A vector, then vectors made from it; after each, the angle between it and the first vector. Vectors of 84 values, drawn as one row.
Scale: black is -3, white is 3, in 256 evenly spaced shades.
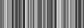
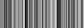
nearly opposite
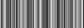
orthogonal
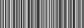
orthogonal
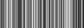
partly aligned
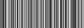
orthogonal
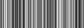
nearly parallel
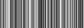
partly aligned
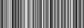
partly aligned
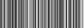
orthogonal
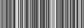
partly opposed
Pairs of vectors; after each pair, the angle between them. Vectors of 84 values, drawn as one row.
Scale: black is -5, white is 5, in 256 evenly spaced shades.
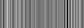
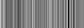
partly opposed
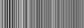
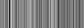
partly aligned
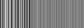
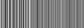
nearly opposite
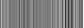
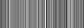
partly opposed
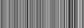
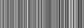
nearly opposite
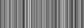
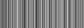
orthogonal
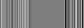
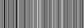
orthogonal
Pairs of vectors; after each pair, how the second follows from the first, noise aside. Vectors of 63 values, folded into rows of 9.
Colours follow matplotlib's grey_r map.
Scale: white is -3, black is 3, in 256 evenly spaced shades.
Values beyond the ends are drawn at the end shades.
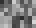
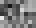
wrapped around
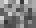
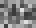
wrapped around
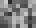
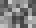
negated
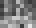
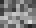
wrapped around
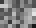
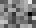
wrapped around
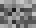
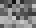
wrapped around
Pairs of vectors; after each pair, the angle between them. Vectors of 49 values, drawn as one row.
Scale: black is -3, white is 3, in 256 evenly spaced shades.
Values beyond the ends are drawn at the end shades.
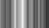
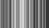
nearly parallel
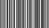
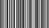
nearly parallel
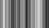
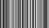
orthogonal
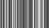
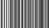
orthogonal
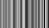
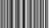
nearly opposite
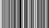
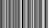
partly opposed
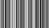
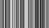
nearly parallel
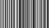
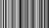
partly aligned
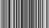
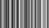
orthogonal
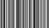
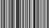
nearly parallel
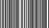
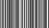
nearly parallel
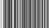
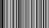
nearly opposite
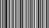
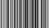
partly opposed
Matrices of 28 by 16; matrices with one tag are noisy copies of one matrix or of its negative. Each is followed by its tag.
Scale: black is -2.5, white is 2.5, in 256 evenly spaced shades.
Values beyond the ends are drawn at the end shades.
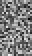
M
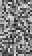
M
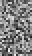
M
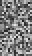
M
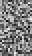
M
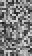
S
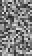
M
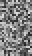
S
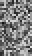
S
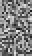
M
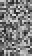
S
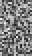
M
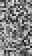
S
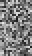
S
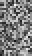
S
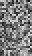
S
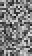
S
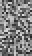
M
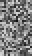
S
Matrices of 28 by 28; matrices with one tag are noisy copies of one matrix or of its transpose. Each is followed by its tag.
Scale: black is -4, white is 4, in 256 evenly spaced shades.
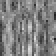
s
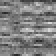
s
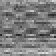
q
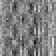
q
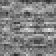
s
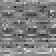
q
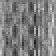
q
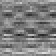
q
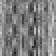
q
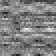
s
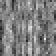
s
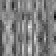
s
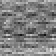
q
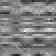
s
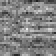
s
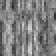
s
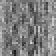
q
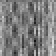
q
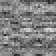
s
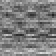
q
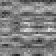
s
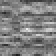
s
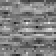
s
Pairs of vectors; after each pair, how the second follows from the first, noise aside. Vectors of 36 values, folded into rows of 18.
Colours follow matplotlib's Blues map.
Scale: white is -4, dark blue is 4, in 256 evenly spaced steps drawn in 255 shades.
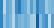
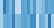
negated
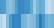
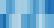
negated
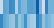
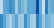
copied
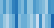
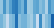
copied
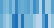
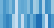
negated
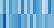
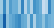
copied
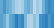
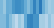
negated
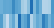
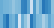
negated
